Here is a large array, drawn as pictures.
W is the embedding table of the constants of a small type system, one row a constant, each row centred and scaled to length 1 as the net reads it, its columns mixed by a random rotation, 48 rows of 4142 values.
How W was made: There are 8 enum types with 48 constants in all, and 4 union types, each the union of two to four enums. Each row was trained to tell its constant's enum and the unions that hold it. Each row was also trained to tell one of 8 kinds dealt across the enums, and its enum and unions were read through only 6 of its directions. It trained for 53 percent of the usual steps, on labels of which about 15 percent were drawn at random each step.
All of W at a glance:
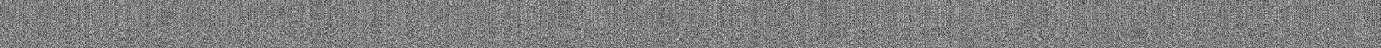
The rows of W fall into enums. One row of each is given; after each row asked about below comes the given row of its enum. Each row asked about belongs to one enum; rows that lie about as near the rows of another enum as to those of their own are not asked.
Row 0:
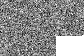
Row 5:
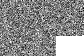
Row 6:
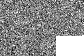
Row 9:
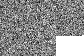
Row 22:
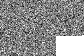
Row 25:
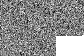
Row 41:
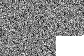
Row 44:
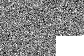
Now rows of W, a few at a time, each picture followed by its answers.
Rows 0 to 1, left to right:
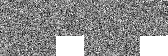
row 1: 25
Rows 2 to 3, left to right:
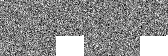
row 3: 41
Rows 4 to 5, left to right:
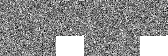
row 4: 25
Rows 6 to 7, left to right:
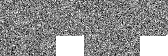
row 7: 41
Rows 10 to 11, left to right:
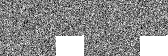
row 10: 25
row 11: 41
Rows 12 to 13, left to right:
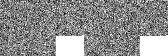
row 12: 41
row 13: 0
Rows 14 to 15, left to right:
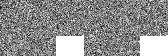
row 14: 41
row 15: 22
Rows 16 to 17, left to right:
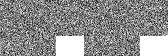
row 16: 25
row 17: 25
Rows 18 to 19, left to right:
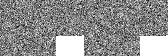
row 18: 41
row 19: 22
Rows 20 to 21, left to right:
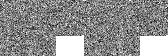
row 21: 5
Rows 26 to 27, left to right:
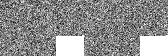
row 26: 41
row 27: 0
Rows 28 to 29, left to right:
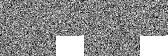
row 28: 6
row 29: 6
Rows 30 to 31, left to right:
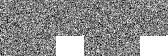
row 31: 22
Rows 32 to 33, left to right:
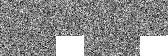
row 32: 0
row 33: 0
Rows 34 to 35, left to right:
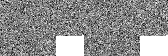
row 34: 6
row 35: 6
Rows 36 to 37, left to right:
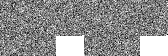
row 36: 22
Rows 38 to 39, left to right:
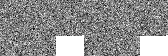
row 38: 5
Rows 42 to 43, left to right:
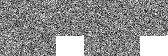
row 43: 22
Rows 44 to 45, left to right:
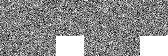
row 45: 25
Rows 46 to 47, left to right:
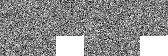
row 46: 5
